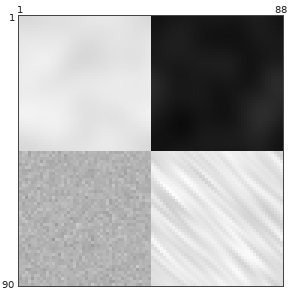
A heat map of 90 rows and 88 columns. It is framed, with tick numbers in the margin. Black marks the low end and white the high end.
It is made of 2 by 2 panels. Panel 1,1: very high, smooth, faint in contrast. Panel 1,2: very low, smooth, faint in contrast. Panel 2,1: high, fine-grained, faint in contrast. Panel 2,2: very high, slanting down to the right, faint in contrast.
